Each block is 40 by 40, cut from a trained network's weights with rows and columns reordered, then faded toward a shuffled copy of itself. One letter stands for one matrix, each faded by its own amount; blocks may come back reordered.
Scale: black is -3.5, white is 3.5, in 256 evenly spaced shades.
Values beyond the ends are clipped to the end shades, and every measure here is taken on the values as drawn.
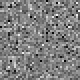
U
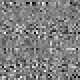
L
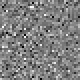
U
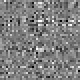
L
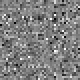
U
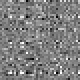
L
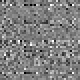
L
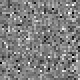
U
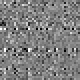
L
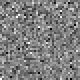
U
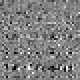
L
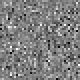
U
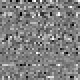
L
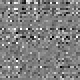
L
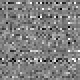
L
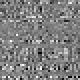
L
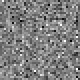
U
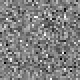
U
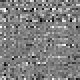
L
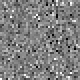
U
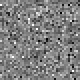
U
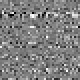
L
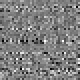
L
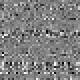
L
